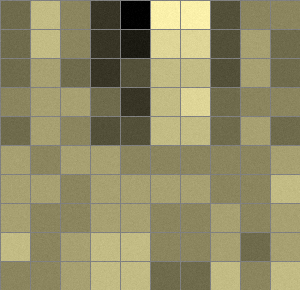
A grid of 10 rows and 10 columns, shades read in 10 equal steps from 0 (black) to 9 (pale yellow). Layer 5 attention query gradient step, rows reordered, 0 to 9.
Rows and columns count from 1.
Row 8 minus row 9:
-1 0 -1 -1 -1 0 0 0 1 0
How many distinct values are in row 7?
3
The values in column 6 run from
4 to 9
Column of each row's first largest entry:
6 6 6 7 6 1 10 1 1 4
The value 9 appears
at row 1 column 6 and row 1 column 7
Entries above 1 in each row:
9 9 10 10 10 10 10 10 10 10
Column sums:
51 58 53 45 40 63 64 46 52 54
